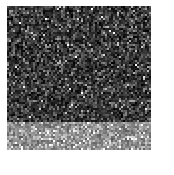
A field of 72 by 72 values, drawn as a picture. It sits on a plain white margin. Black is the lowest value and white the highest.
Stripes: none. Average level on the scale: 30%. Seam: horizontal, 80% of the way down, the bottom part higher.
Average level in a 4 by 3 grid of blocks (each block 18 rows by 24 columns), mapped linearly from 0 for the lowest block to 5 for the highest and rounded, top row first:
000 | 000 | 000 | 555
